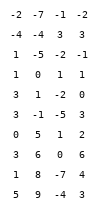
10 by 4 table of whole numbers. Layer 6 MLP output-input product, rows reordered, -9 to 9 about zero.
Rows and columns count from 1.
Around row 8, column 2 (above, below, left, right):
5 8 3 0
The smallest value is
-7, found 2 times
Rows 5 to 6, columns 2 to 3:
1 -2 | -1 -5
